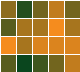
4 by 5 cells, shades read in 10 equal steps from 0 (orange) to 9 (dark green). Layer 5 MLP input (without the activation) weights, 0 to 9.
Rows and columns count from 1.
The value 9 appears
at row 4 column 2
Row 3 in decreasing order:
3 1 1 1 0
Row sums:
24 15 6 29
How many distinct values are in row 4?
5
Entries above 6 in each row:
1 0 0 2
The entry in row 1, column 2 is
8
